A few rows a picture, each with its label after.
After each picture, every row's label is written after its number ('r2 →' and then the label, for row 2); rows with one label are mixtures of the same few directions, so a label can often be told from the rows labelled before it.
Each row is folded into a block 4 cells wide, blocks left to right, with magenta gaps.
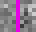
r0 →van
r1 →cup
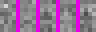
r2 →van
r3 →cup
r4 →cup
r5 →cup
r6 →cup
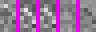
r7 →van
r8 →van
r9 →van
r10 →cup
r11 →van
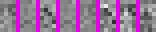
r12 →cup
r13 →cup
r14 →van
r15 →cup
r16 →cup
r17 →van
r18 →cup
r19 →cup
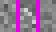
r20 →van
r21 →van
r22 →cup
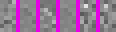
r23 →cup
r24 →van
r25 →van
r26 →van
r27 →van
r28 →van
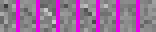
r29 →van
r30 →van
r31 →van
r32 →van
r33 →van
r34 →van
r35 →cup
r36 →cup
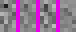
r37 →van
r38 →van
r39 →van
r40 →van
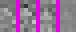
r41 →van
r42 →van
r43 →cup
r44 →cup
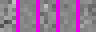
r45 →cup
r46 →van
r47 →van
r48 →van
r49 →cup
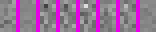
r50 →cup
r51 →cup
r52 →van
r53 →van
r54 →van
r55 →cup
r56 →van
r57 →van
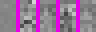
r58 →van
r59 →cup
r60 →cup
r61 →cup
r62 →cup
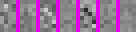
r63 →van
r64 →cup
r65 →van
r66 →cup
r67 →van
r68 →cup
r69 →cup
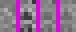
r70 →van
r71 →cup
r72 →cup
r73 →cup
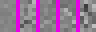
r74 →van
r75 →cup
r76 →cup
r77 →van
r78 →van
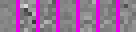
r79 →van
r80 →van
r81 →cup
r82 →cup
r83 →cup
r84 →cup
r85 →van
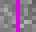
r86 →van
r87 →cup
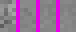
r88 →cup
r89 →van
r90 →cup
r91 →cup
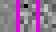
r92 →van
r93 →van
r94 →van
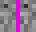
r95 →van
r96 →van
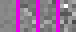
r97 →cup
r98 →van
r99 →cup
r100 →van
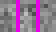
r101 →cup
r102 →cup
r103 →van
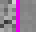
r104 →cup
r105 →cup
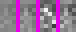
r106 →cup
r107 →cup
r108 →van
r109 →cup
